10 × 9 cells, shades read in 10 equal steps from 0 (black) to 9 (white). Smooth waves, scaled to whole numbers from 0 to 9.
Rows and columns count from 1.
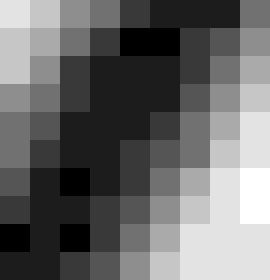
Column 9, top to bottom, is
4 5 6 7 8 8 9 9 8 8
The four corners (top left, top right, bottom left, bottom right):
8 4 1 8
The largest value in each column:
8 7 5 4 5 7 8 8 9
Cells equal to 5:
7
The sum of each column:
41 31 18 18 21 30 45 58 72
